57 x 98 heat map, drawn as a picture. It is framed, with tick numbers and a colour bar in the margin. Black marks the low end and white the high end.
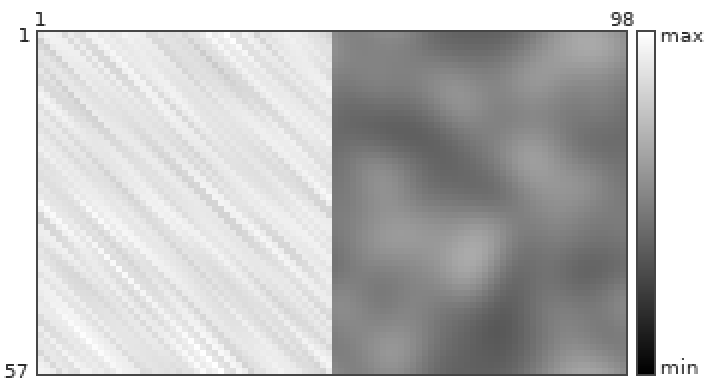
The table splits into one row of 2 panels. Panel 1,1: very high, slanting down to the right, faint in contrast. Panel 1,2: middling, smooth.
